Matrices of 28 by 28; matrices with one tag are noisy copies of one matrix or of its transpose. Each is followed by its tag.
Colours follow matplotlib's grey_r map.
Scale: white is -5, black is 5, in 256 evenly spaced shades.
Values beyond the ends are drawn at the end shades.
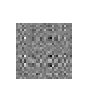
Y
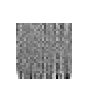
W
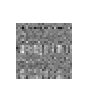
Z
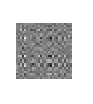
Y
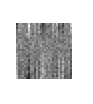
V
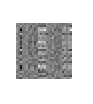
Z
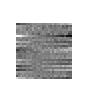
V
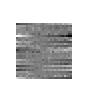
V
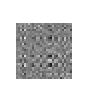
Y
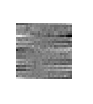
V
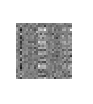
Z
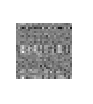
Z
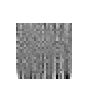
W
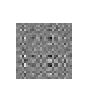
Y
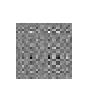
Y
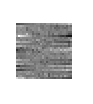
V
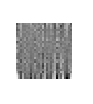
W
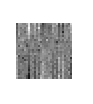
V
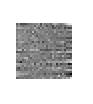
W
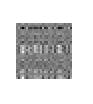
Z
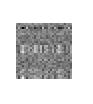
Z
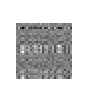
Z
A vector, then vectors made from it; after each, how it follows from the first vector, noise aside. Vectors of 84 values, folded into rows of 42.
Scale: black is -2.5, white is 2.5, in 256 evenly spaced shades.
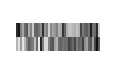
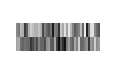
wrapped around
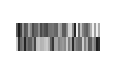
reversed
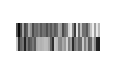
reversed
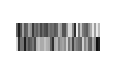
reversed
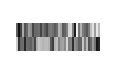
reversed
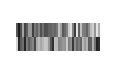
reversed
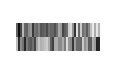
reversed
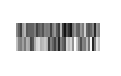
wrapped around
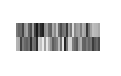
wrapped around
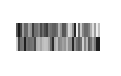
reversed
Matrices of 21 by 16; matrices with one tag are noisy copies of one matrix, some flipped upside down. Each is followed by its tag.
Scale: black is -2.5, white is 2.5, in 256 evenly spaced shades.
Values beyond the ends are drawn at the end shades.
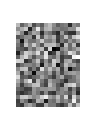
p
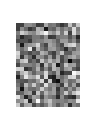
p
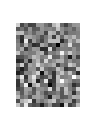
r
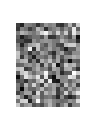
p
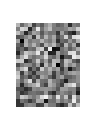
p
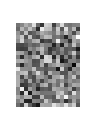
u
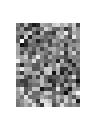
u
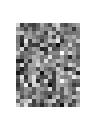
r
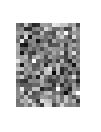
u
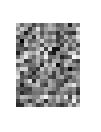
p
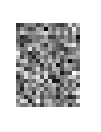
p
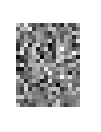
r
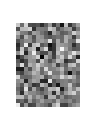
r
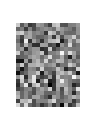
r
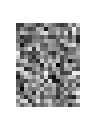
p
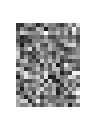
p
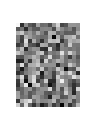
r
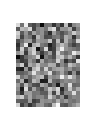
r
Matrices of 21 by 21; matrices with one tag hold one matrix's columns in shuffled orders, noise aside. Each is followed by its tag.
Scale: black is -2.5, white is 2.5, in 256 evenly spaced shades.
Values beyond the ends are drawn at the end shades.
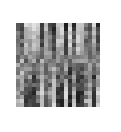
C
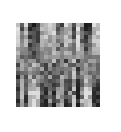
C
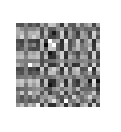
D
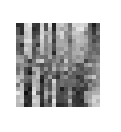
C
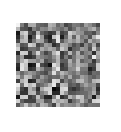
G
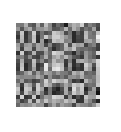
G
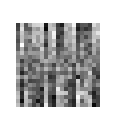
C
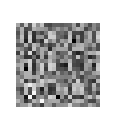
G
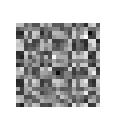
D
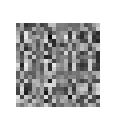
G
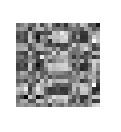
G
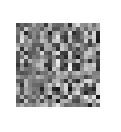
G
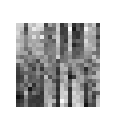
C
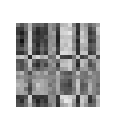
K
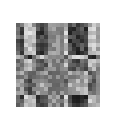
K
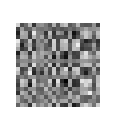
D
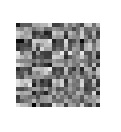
D
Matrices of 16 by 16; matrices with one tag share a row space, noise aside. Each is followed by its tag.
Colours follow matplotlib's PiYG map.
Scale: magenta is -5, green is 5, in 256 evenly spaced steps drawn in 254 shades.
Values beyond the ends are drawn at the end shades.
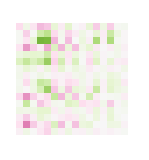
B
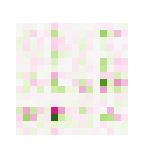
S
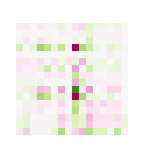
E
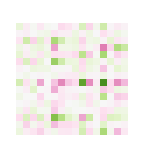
S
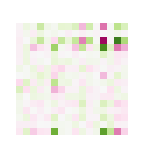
S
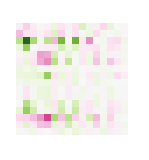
B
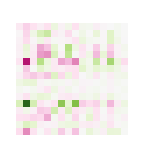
B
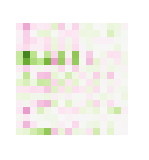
B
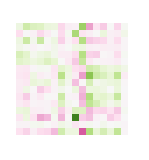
E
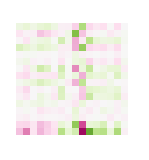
E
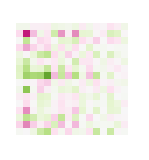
B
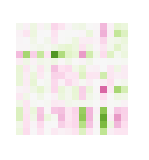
S
